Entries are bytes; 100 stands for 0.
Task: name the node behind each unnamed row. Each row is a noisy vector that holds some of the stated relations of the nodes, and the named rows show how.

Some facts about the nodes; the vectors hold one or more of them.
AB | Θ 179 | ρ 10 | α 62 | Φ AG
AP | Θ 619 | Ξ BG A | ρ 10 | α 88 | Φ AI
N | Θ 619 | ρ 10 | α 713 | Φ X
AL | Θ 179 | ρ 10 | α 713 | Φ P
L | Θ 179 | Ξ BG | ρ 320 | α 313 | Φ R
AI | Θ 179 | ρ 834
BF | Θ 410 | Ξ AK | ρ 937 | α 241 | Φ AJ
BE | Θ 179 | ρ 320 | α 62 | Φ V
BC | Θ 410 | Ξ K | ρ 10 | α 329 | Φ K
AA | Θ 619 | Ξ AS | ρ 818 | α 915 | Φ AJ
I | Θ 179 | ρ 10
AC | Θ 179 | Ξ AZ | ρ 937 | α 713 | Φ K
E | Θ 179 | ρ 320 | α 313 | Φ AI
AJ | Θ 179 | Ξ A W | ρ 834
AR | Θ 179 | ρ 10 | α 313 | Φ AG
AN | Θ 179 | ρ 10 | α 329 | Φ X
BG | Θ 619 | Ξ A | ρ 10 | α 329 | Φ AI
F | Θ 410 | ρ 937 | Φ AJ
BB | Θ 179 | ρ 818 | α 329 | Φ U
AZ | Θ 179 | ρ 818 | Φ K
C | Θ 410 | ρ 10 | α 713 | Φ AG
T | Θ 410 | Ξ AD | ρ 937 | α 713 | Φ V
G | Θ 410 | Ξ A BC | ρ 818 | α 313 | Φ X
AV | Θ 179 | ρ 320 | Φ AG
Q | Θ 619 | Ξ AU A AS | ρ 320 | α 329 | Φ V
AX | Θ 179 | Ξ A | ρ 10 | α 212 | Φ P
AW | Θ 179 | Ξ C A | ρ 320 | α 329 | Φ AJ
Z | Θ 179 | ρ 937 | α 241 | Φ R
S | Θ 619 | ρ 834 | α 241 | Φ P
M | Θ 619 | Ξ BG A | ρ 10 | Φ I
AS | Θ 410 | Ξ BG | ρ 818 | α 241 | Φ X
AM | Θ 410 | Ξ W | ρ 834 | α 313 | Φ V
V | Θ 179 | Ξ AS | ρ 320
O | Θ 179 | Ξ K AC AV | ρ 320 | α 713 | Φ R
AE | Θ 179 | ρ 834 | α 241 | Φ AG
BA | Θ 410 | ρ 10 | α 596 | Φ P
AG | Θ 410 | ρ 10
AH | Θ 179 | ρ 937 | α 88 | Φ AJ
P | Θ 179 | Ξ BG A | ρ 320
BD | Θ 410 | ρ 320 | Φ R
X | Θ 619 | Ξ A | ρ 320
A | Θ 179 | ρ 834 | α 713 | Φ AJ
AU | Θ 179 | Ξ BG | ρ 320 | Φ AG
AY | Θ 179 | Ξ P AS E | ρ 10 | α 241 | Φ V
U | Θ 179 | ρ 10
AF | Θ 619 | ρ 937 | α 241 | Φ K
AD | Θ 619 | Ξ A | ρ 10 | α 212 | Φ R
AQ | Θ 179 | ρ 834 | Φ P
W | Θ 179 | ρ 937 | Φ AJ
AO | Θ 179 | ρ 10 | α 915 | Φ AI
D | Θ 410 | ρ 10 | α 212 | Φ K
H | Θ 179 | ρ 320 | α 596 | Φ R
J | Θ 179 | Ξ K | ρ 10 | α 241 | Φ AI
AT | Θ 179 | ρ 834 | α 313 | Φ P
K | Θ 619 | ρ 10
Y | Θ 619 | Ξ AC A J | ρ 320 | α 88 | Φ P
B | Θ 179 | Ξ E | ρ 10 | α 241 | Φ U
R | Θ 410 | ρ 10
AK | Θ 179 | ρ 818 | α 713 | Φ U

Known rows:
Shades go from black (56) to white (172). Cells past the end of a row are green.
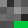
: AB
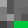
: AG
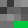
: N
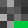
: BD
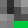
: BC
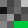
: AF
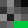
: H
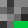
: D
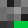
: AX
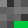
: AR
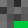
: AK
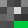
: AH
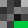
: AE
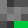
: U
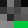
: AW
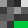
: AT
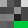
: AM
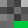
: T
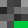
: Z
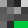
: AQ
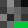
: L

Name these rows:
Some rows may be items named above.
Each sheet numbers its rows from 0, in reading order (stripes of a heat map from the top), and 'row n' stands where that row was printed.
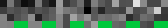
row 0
AW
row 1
AW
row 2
AO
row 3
Q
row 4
AM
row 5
AH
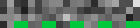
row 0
X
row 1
C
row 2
K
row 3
BG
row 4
AM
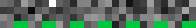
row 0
AS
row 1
S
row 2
BB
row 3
M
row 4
P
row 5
X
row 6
A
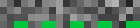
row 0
AZ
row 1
M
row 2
AO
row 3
G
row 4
AI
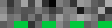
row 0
BA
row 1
V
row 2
AA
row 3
F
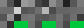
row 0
AJ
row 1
W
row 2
AL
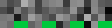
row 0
BF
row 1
C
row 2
D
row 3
Y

